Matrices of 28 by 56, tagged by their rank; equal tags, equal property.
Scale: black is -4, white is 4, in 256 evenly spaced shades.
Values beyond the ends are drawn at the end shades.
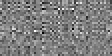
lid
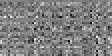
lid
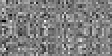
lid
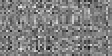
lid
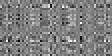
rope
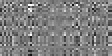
rope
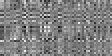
rope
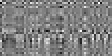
rope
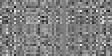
rope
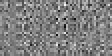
lid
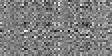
lid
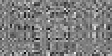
lid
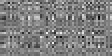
rope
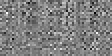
lid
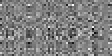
lid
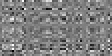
rope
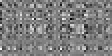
rope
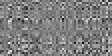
rope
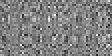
lid
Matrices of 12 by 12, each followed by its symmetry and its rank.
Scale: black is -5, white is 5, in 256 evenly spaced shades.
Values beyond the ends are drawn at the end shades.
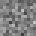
antisymmetric, full rank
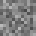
neither, full rank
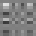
neither, rank one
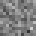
antisymmetric, full rank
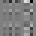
neither, rank one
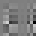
neither, rank one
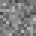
neither, full rank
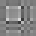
symmetric, rank one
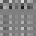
neither, rank one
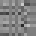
neither, rank two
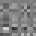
neither, rank two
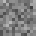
neither, full rank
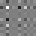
symmetric, rank one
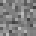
antisymmetric, full rank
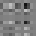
neither, rank one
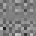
neither, rank two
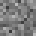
neither, full rank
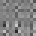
neither, rank two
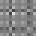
symmetric, rank one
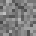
neither, full rank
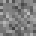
antisymmetric, full rank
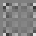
symmetric, rank one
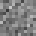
antisymmetric, full rank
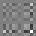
symmetric, rank one
